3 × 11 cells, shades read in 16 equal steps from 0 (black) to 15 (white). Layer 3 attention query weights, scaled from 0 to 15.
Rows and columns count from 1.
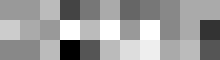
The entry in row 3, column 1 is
8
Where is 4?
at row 1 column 4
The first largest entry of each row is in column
3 4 8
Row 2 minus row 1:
3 1 -2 11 4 5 3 8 0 0 -7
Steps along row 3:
same up down up up up up down up down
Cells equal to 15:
3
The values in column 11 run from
3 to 10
